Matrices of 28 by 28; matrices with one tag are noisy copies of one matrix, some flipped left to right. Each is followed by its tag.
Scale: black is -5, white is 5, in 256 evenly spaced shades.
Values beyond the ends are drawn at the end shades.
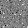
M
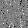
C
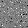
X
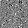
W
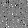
W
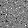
X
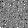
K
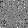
K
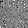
K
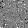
K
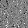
C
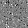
W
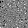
K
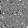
M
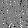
C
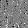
C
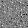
X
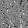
C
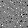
X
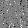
C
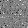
M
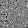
X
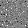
X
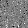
C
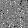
C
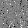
C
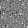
M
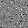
X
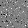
X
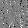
C
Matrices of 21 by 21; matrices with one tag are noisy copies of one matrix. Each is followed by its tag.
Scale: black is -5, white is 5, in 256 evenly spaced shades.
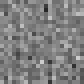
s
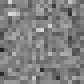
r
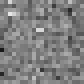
r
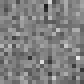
s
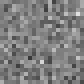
s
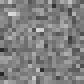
r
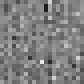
s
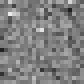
r
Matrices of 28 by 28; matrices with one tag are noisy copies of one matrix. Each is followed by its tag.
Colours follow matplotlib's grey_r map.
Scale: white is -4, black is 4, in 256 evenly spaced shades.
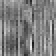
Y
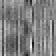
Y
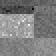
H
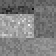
H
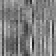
Y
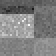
H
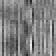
Y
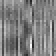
Y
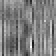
Y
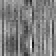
Y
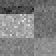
H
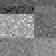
H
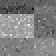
H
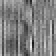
Y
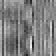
Y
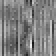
Y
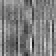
Y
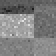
H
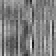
Y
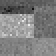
H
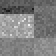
H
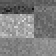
H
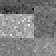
H
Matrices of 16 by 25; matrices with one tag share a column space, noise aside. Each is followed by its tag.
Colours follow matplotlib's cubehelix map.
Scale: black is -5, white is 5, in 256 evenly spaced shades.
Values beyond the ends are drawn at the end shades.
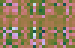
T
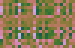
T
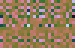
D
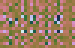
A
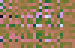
D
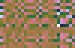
D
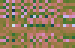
D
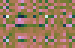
D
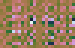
A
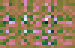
A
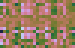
T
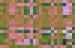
T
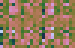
T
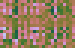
T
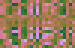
T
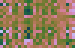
T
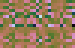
D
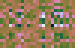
D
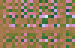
D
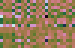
D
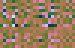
D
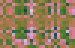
T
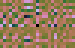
D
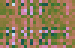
T
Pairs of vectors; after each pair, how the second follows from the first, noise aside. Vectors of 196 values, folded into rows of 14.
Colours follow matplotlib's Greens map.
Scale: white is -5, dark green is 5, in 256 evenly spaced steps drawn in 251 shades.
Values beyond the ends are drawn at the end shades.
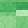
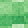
wrapped around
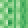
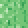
partly zeroed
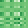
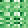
scaled up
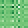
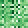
scaled up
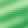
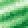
scaled up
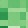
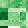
scaled up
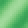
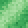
copied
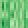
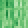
wrapped around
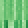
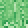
sign-scrambled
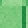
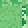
sign-scrambled
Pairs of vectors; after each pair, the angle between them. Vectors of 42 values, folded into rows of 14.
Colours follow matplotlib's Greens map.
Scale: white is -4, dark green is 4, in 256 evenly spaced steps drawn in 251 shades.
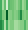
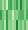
partly aligned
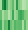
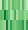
orthogonal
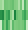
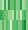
partly aligned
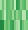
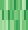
partly opposed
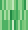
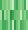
nearly parallel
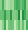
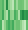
orthogonal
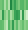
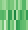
orthogonal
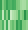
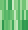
orthogonal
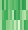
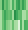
nearly parallel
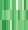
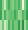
orthogonal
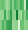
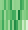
orthogonal
